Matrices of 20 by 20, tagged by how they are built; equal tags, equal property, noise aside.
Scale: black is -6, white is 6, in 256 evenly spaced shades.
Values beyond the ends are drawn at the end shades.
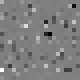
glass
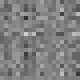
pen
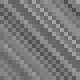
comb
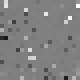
glass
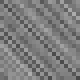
comb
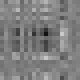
pen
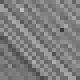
comb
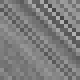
comb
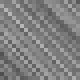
comb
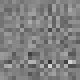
pen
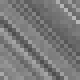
comb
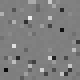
glass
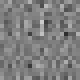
pen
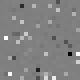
glass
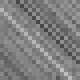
comb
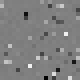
glass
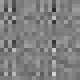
pen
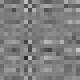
pen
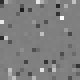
glass
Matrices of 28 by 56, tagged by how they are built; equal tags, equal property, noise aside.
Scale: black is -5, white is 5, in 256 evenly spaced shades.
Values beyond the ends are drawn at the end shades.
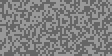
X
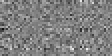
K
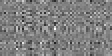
K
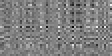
K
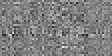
K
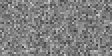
X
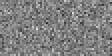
X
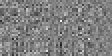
K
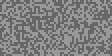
X
